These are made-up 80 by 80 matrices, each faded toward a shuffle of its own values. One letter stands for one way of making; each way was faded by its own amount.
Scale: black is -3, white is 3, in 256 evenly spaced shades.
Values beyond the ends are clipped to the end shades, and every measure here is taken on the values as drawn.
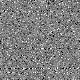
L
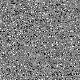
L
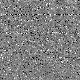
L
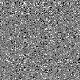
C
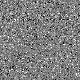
L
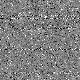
L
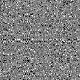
C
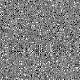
C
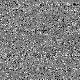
L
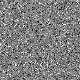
L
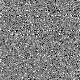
L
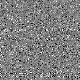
C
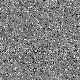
L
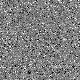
L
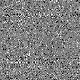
C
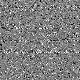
L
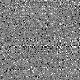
C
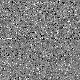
L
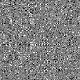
C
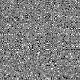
C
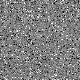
L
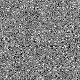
L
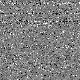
L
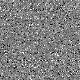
L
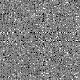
C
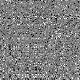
C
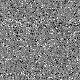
L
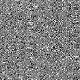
C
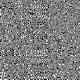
C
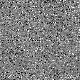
L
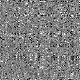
C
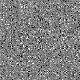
C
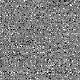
C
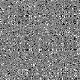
C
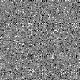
C
